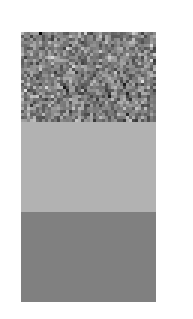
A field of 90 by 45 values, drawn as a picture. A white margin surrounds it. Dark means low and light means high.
The table splits into 3 rows of 1 panel. Panel 1,1: middling, fine-grained, strong in contrast. Panel 2,1: high, flat. Panel 3,1: middling, flat.
